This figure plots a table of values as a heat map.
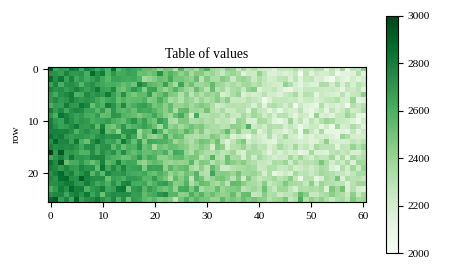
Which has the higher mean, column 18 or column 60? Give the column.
18
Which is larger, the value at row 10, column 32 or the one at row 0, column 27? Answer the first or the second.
the second
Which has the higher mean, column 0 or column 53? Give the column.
0
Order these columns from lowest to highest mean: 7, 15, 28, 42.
42, 28, 15, 7
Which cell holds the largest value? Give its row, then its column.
16, 0
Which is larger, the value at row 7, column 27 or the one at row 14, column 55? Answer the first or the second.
the first
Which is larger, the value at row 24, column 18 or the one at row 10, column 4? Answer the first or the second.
the second
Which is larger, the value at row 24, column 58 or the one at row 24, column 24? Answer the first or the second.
the second
